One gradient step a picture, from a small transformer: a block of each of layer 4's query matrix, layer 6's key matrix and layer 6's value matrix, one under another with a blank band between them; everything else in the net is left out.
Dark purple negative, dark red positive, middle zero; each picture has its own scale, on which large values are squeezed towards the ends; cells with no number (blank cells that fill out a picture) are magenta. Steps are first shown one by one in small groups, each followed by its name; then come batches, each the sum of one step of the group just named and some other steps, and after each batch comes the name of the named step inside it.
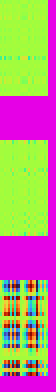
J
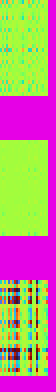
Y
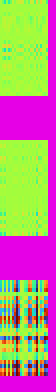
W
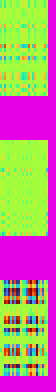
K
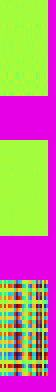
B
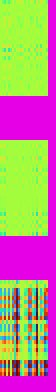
W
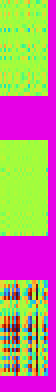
K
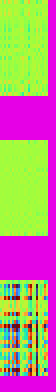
J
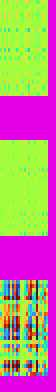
J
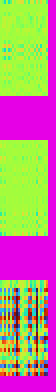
W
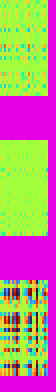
K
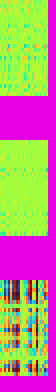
K
